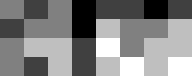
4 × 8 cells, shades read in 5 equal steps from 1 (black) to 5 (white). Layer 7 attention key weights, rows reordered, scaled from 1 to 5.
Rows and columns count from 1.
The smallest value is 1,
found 3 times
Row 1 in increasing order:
1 1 2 2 2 2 3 3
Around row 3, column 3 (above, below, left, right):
3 4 4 2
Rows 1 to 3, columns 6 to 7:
2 1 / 3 3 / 3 4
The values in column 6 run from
2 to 5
